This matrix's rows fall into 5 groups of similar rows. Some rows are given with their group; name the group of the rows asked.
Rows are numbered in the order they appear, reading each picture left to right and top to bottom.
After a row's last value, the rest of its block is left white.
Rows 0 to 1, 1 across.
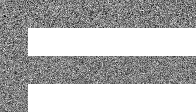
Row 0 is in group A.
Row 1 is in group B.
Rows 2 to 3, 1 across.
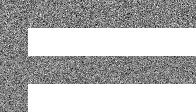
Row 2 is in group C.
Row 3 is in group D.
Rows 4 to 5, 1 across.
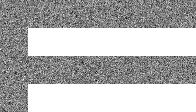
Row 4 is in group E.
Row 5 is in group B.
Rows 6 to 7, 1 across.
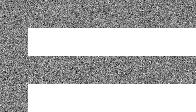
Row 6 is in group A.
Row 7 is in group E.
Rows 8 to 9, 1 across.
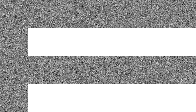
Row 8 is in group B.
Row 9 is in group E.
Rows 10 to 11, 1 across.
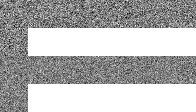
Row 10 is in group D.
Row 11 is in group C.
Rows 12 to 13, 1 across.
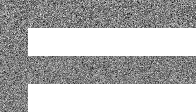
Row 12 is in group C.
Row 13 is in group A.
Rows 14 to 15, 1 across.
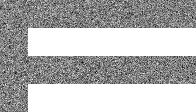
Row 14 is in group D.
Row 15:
B
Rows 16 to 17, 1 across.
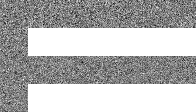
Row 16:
E
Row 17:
B
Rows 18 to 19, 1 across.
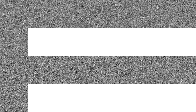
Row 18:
B
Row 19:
E
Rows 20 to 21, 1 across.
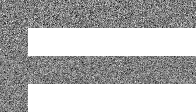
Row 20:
E
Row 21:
D
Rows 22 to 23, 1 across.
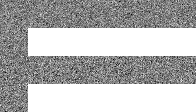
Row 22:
C
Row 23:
E
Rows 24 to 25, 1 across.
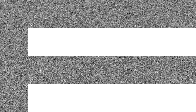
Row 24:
D
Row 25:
C
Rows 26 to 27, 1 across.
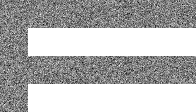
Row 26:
C
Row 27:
D
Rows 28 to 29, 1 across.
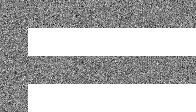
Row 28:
E
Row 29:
B
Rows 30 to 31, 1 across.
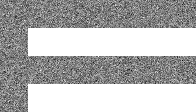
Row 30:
B
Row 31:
C
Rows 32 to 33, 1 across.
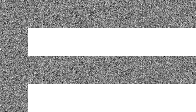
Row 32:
E
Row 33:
E
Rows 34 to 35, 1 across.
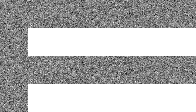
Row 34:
D
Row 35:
D
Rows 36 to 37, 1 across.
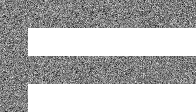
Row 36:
A
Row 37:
E
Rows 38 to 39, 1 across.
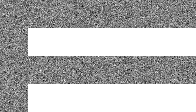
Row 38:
B
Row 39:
C
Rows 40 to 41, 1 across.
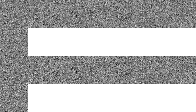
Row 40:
E
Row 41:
E
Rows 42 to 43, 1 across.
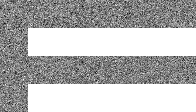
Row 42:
D
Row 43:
B
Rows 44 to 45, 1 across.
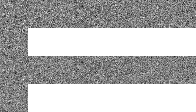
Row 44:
B
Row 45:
B
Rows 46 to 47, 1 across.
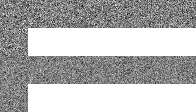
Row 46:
B
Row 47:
C
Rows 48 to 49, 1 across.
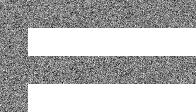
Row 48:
D
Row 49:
E
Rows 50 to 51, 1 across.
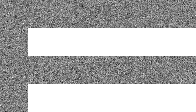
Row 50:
B
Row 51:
E
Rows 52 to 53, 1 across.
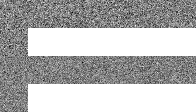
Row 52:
D
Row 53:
A
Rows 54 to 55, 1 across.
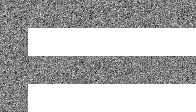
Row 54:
C
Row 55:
B
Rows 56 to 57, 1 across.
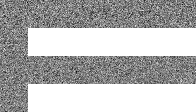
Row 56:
A
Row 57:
E
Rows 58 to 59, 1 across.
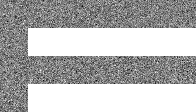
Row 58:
B
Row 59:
C
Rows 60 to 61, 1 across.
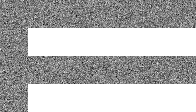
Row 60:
E
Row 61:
A
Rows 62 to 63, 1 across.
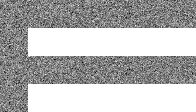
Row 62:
D
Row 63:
D
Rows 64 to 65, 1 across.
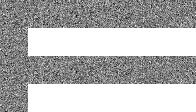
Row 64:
E
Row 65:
E
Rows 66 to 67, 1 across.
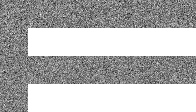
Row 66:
C
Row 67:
A
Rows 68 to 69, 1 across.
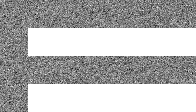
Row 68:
A
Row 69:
D
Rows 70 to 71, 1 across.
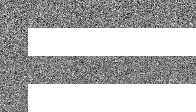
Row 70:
C
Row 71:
B
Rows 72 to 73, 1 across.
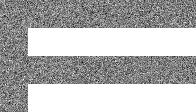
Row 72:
A
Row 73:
B
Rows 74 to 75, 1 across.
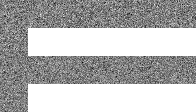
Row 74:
C
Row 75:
A
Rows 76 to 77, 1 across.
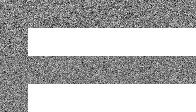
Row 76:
D
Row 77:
A
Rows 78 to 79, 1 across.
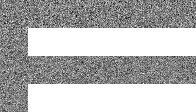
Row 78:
E
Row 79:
B
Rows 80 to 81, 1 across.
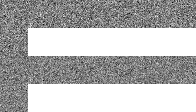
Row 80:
C
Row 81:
E
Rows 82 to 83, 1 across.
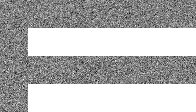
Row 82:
D
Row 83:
B
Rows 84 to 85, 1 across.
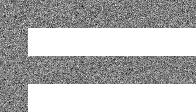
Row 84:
B
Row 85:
D
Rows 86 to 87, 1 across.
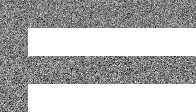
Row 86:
C
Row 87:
D
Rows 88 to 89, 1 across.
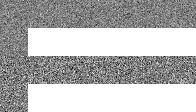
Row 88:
C
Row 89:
E
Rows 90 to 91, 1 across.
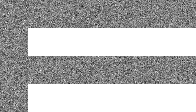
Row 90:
B
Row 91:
C
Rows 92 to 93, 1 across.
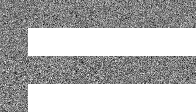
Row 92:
E
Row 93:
B
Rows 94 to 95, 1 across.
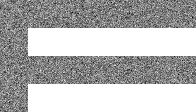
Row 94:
D
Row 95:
C
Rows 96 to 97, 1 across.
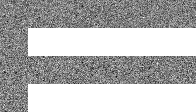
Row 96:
B
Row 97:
A
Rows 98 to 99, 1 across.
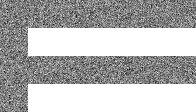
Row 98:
E
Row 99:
D
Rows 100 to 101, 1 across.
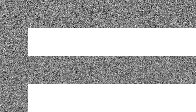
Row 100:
A
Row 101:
E
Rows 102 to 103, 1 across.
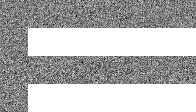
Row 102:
E
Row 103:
B
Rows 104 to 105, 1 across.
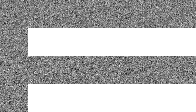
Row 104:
E
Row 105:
D
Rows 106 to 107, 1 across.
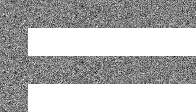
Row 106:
B
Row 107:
B
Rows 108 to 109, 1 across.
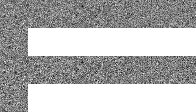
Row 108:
B
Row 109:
B
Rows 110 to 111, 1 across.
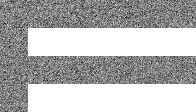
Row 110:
D
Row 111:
E
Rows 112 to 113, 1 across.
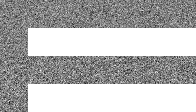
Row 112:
A
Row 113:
C
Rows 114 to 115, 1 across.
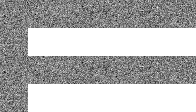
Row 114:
A
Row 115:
A
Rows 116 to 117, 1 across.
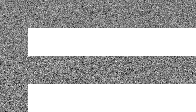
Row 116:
A
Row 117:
D
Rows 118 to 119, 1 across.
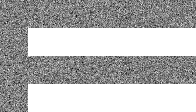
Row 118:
E
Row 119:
D
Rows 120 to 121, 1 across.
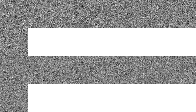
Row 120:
B
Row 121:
E
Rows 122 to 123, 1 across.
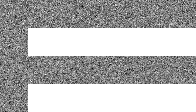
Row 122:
B
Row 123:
D
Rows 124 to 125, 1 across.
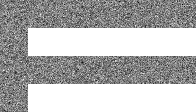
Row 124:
C
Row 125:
B
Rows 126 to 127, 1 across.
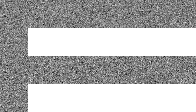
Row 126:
A
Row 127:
E
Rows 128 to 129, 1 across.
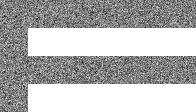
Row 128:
A
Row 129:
B
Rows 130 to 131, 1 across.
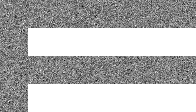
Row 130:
B
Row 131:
C
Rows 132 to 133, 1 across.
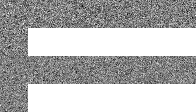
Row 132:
B
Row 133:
E
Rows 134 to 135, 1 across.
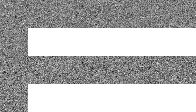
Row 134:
B
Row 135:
A
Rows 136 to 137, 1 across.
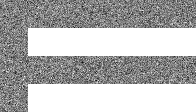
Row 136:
A
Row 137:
B
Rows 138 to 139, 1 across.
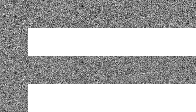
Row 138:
B
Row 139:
B
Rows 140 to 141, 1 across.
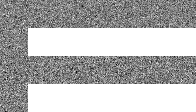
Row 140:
B
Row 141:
E
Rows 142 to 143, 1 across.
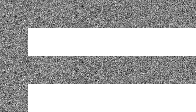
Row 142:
B
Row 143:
B
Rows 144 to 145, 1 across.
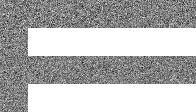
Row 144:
B
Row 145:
A
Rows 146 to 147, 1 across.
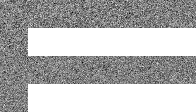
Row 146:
D
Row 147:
A
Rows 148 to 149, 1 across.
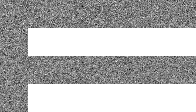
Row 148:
B
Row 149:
D
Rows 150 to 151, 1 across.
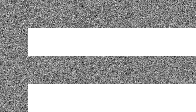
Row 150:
B
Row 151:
D
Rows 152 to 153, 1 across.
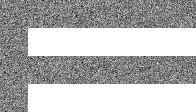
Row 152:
E
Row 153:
A
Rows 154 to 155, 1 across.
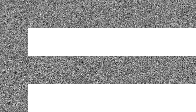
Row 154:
C
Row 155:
B
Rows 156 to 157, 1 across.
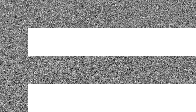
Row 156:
B
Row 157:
D
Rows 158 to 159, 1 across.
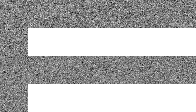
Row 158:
D
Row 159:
A
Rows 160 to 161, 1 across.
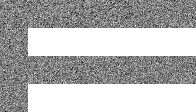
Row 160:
D
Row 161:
E
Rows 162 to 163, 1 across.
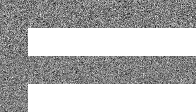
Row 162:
C
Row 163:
E
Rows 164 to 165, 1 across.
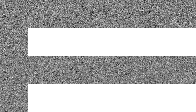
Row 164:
A
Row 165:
E
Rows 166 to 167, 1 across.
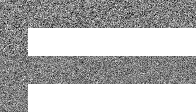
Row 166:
D
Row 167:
B
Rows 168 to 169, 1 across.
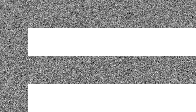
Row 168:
D
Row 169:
C
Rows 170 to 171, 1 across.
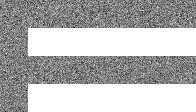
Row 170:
A
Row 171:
E
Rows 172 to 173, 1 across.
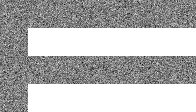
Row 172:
C
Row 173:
A
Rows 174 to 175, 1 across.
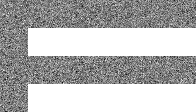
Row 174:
B
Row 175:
E
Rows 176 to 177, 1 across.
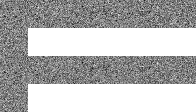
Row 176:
A
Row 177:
A
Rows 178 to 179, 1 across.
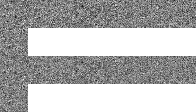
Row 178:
B
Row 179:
B
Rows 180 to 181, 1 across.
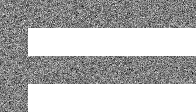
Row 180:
B
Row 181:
D
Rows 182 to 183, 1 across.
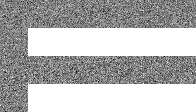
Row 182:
A
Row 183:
E
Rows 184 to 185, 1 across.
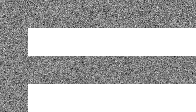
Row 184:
A
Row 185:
D
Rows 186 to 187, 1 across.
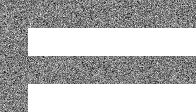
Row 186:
C
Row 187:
A
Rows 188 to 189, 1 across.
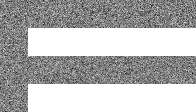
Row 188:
A
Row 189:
D
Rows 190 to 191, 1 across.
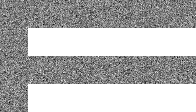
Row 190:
E
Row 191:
C
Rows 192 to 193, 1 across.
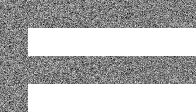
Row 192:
D
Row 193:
D
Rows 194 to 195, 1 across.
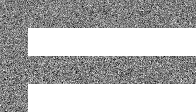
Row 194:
A
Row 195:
E
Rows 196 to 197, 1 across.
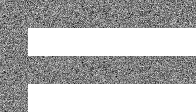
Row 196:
A
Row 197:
A
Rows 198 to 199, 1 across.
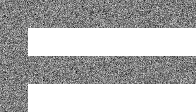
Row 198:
A
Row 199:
E
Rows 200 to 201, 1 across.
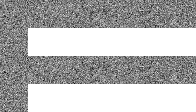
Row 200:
A
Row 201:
A
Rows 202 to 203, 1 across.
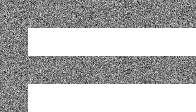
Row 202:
C
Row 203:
C
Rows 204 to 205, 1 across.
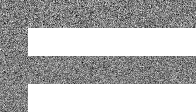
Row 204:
E
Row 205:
A
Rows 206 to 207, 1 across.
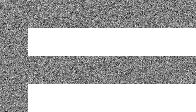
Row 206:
D
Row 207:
E
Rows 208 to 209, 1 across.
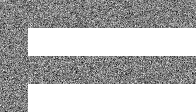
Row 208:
D
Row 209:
E
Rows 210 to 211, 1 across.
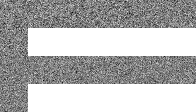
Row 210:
D
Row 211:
E
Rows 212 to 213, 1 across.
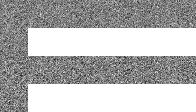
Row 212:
C
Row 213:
C
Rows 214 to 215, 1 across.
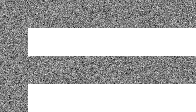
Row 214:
A
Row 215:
D
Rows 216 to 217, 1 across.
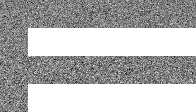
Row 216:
A
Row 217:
D
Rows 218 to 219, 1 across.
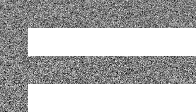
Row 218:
D
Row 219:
D
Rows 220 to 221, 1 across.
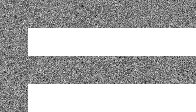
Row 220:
B
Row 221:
C
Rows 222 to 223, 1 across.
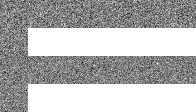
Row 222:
C
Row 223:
A
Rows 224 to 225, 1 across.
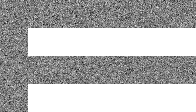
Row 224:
E
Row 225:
D
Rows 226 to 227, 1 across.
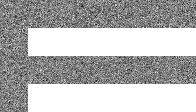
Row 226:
B
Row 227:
C
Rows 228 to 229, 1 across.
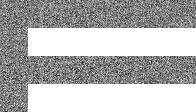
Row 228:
E
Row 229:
E
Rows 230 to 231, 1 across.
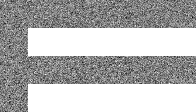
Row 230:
D
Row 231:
D
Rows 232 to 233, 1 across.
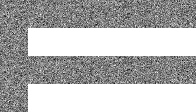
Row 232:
C
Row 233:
C
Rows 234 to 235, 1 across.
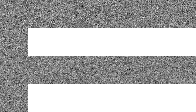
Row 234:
B
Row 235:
D
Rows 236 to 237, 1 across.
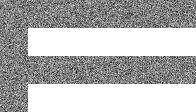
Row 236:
D
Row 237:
E
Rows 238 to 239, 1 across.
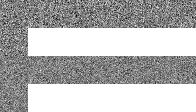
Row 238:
E
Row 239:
C
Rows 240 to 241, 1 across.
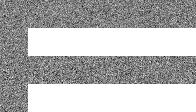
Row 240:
A
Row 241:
E
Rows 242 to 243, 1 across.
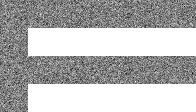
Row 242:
C
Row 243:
D
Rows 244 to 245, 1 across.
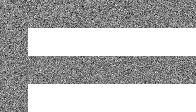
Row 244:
D
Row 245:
C
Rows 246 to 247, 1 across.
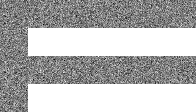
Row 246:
E
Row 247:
C
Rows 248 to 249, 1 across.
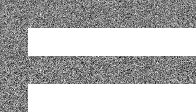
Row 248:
C
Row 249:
C
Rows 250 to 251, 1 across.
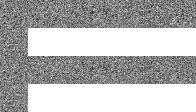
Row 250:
A
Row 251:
A
